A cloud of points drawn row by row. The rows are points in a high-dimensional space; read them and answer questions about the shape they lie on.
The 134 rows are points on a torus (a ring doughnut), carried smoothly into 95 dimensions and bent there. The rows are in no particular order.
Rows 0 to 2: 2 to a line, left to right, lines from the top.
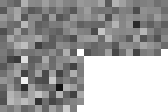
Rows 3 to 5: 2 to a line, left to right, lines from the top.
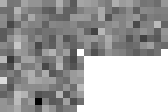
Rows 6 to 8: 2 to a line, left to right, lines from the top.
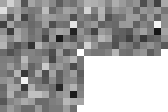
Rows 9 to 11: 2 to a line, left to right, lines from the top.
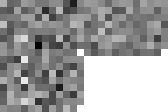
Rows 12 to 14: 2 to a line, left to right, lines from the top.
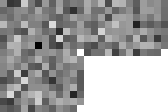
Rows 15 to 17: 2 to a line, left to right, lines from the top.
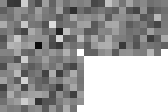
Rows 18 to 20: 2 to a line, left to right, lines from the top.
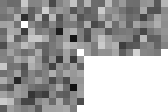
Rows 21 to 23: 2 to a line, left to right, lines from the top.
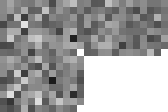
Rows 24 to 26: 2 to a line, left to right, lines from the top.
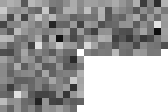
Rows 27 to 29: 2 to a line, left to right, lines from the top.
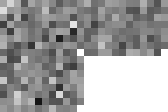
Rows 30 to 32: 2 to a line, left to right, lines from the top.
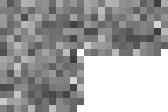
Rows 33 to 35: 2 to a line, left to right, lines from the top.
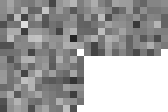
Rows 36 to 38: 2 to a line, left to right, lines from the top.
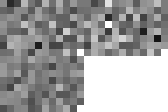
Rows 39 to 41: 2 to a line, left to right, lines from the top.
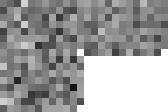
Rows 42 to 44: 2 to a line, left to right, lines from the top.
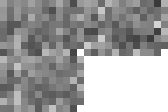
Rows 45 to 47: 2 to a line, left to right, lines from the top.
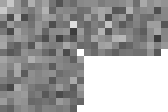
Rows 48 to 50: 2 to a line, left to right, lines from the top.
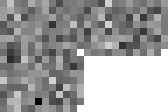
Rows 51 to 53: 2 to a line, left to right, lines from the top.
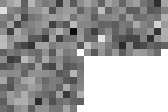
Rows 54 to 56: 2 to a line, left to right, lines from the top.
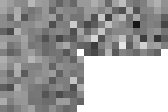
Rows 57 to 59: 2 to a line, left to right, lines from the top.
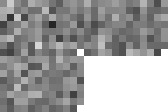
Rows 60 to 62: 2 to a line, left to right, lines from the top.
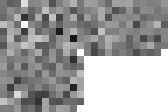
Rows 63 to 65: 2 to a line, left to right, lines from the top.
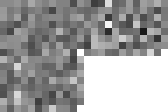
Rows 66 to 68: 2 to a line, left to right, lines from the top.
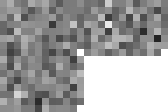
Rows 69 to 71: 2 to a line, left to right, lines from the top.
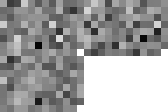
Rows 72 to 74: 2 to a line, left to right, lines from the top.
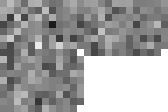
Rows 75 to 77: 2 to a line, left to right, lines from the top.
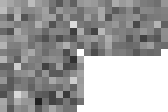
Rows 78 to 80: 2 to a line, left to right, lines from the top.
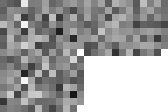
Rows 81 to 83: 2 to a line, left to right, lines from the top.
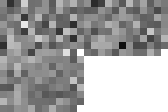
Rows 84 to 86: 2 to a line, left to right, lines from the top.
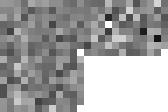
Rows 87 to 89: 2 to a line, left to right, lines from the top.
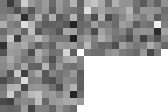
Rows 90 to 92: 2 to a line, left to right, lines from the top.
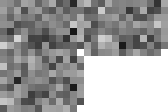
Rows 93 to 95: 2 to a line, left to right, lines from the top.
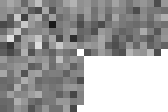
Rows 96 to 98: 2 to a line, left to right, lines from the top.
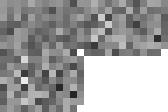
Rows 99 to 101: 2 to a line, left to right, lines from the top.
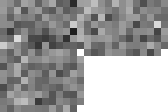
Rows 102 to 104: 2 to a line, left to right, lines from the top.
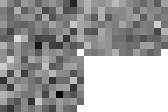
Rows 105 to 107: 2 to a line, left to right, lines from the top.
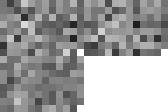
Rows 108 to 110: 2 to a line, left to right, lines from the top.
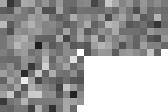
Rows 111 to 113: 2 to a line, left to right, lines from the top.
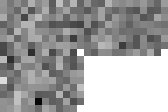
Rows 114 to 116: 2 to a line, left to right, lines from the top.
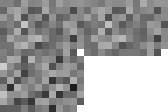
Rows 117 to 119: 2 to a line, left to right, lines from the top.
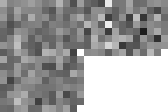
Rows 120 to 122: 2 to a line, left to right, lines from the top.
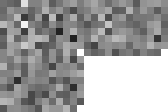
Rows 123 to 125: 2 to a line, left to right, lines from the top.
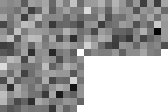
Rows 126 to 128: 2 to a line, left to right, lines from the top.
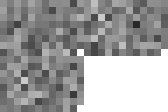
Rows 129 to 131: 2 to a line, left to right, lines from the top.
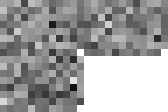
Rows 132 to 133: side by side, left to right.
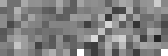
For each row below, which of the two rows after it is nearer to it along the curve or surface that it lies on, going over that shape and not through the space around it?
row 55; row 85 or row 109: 85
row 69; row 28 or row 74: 74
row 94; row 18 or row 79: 79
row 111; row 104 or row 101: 101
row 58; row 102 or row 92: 92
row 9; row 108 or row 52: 52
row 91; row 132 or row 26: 26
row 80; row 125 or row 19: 19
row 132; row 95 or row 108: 108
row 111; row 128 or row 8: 128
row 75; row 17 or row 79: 79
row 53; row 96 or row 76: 96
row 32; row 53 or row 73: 73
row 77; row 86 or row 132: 86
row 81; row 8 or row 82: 82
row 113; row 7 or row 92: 92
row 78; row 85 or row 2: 2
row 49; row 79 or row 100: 79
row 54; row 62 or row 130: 130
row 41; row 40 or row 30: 40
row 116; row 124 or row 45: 124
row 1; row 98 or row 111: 111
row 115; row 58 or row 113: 58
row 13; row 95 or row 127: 95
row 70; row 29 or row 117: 117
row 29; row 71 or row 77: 77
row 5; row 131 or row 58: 58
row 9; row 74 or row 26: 26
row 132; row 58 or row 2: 58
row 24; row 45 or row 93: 93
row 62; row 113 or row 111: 113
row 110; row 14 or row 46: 14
